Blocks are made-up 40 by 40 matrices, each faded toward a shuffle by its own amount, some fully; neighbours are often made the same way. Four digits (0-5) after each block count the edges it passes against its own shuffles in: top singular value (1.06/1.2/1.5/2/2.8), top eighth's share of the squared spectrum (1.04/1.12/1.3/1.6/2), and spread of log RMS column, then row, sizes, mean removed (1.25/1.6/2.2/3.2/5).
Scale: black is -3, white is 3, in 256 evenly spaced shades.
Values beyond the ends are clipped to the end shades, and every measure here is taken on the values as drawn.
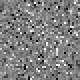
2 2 0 0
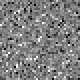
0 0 0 0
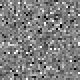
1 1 0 0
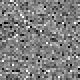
2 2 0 1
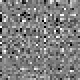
4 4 2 2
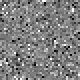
2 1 0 0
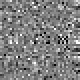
3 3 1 2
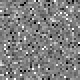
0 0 0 0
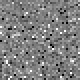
1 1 0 0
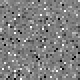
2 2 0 0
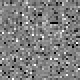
3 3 1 0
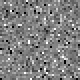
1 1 0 0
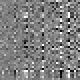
4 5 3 2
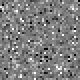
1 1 0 0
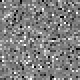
0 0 0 0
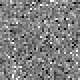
0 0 0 0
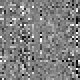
2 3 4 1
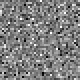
0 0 0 0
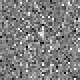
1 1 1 0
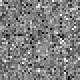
0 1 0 0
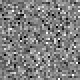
0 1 0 0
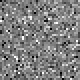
0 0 0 0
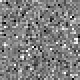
0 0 0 0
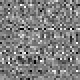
3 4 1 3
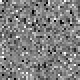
2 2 0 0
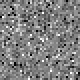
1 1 0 0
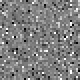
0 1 1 0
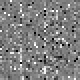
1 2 2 1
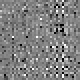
4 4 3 2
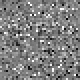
2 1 0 0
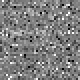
3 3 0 1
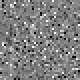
2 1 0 0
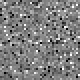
2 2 0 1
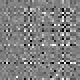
4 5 3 3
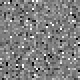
2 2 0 0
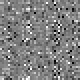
3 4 2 1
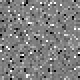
1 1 1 0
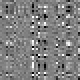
4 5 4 2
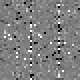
3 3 1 0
